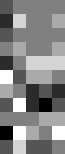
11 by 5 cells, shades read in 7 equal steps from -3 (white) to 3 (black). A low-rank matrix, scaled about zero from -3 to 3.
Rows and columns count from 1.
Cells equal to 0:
21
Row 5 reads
2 0 -2 -2 -2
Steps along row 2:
down up same down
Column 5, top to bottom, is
0 -1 0 -1 -2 0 2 1 -1 -3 0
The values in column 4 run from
-2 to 3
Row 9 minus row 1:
-1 0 0 -1 -1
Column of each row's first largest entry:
1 1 1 1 1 2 3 4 1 1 1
